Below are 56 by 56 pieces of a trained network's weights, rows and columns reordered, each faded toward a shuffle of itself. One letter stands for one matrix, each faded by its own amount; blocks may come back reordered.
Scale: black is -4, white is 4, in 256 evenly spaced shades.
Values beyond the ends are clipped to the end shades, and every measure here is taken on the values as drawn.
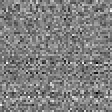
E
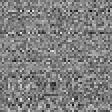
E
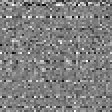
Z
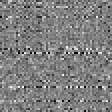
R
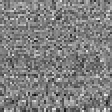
E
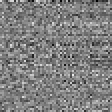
E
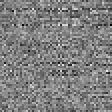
E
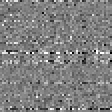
Z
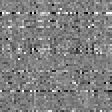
Z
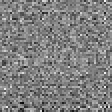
E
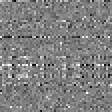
Z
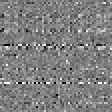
Z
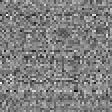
E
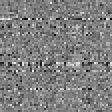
R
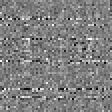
R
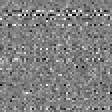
Z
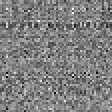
E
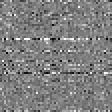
Z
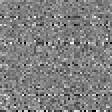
R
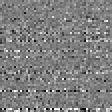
Z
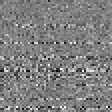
Z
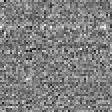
E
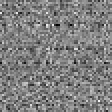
E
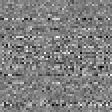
R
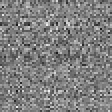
E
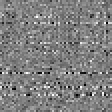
R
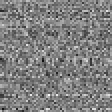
E
